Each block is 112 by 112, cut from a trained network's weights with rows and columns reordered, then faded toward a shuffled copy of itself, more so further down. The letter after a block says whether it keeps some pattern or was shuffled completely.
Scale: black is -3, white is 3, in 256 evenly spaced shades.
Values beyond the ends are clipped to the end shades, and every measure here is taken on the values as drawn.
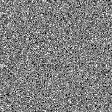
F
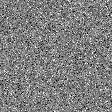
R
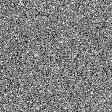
R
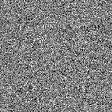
F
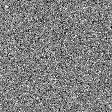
R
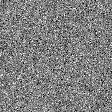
R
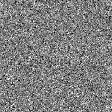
F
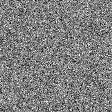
R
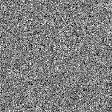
F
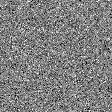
R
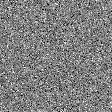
R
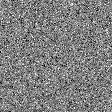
R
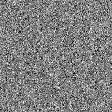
F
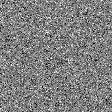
F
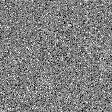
R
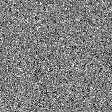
F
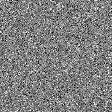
F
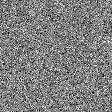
R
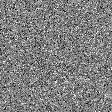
R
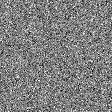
R
